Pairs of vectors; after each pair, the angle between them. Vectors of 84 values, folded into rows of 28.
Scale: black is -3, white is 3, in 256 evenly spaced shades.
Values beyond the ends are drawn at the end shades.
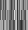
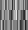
partly aligned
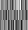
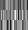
partly opposed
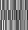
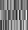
partly aligned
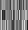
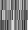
nearly opposite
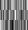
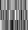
nearly parallel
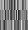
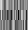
partly aligned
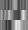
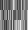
partly aligned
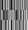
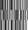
nearly parallel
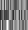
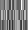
orthogonal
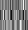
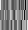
partly opposed
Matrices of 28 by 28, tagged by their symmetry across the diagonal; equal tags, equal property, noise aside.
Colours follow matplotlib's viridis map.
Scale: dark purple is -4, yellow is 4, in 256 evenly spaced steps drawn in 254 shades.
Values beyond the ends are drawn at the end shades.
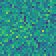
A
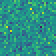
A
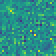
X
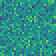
A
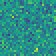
A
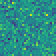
A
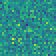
A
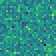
X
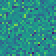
X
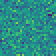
A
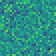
X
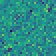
X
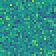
A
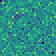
X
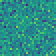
X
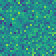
X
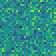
A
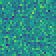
A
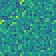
X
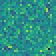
X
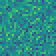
X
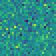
A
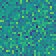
X
